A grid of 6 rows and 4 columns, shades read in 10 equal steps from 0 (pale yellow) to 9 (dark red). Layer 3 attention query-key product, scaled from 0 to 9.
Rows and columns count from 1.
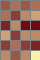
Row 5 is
7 5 7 8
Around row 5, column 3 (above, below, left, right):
4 4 5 8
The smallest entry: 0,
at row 6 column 4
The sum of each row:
22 19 30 18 27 14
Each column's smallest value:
3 4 4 0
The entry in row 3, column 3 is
9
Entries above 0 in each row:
4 4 4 4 4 3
